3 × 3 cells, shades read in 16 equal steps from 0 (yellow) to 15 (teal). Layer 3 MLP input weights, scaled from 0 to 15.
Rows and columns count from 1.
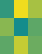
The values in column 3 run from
5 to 10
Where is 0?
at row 1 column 2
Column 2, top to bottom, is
0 15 3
